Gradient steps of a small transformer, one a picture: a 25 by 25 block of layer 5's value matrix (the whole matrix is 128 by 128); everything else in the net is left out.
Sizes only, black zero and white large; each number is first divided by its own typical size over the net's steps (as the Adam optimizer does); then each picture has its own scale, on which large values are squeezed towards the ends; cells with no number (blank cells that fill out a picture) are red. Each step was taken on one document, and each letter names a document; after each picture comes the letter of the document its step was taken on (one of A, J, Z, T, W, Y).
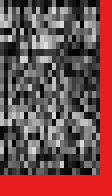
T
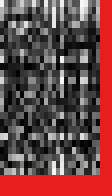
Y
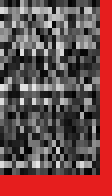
T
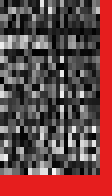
Y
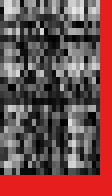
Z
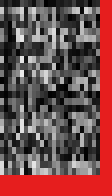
T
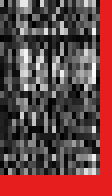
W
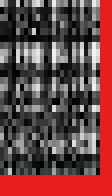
W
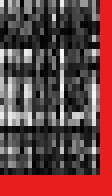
W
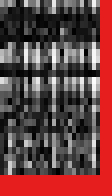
W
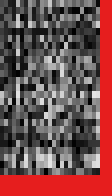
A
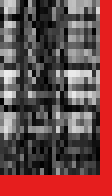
Z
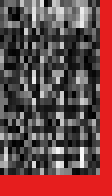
Y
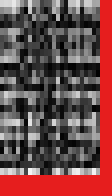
T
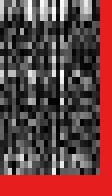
Y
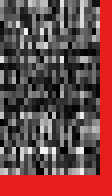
Y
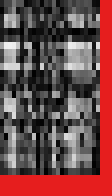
Z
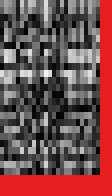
Z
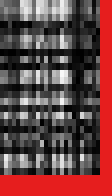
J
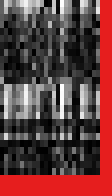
J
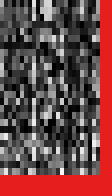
Y
